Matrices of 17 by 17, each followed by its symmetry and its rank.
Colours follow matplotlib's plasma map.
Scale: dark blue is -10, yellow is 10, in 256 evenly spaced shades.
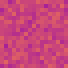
symmetric, full rank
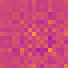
symmetric, rank three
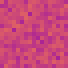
symmetric, full rank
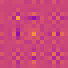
symmetric, rank two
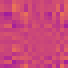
antisymmetric, rank two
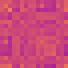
symmetric, rank two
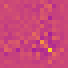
symmetric, rank three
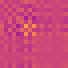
symmetric, rank two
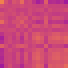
symmetric, rank two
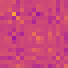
symmetric, rank three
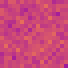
symmetric, full rank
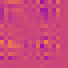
antisymmetric, rank two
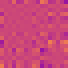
antisymmetric, rank two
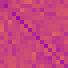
symmetric, full rank
